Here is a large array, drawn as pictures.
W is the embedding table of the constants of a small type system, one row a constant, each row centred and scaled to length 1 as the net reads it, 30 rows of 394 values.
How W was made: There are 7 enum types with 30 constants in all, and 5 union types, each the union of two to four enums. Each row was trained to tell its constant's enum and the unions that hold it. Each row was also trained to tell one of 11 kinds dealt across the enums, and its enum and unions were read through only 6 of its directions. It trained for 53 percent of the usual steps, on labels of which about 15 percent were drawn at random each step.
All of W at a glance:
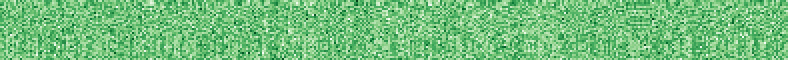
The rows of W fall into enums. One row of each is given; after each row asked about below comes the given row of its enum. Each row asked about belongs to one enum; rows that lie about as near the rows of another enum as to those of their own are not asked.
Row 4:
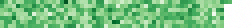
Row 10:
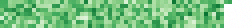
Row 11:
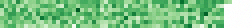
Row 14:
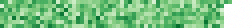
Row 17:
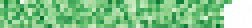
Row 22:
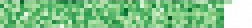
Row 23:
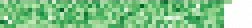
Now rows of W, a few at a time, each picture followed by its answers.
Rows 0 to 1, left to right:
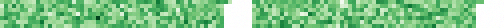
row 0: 17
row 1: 4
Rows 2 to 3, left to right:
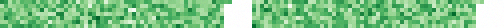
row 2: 4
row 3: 14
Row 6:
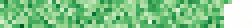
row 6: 17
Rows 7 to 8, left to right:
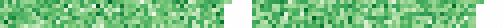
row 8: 14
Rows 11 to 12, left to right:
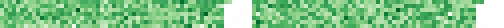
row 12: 4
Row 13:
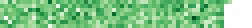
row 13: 23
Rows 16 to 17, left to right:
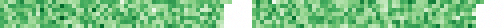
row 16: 14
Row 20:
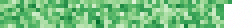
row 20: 10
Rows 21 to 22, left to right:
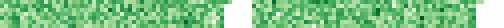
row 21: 11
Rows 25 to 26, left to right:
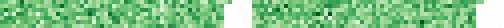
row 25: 10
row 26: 11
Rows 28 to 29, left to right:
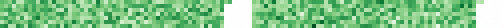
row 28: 4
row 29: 23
